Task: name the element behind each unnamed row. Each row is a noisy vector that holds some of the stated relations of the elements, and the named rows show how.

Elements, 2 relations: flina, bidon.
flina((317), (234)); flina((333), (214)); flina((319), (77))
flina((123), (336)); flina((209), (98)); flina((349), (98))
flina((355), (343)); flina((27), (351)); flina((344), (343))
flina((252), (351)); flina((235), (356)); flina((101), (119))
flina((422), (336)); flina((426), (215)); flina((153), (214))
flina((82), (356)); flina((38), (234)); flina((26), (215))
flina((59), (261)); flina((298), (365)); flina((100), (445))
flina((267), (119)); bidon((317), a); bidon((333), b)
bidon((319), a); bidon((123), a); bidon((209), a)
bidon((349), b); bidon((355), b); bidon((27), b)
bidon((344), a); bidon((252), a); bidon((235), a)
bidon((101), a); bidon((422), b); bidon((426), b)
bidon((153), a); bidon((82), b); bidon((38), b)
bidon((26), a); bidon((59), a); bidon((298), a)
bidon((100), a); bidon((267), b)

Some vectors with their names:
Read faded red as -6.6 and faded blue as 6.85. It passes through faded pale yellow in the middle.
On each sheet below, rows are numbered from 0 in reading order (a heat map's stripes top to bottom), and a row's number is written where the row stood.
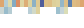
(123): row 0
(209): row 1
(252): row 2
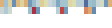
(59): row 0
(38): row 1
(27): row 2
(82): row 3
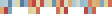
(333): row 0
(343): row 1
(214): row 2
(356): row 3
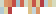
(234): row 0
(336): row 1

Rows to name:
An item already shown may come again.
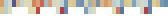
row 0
(153)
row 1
(351)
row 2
(355)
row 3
(317)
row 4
(422)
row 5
(355)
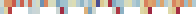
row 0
(234)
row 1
(344)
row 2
(349)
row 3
(235)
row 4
(349)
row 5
(98)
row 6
(98)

